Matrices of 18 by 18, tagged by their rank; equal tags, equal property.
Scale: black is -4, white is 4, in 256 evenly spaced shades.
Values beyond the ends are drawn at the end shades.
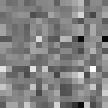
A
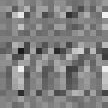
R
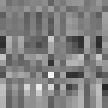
R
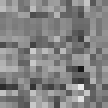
A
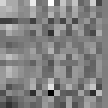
R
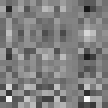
R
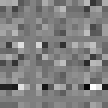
R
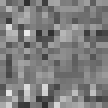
A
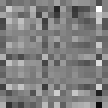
R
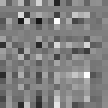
R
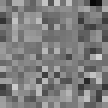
A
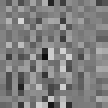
A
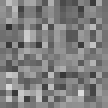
A
